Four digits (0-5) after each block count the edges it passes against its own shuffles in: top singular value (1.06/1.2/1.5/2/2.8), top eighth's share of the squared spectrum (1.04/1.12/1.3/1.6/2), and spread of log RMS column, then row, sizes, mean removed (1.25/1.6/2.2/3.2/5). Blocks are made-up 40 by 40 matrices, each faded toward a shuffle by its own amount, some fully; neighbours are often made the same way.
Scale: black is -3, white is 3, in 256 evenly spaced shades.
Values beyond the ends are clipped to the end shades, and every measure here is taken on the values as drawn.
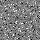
0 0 0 0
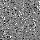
0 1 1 0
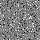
0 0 0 0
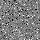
0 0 0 0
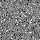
0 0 1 0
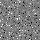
1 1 0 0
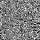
0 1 2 0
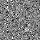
1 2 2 0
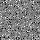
1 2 0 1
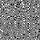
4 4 2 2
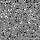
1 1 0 0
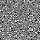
3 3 1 1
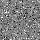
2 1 0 0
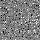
2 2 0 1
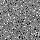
0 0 0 0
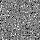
1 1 0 0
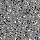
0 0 0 0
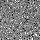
0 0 0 0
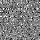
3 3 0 1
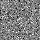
1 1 0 0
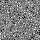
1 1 0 0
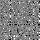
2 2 2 1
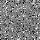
1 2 2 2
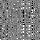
4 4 2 1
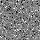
1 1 0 0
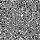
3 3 1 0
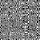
4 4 2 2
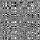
4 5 3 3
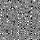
3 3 1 1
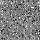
2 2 0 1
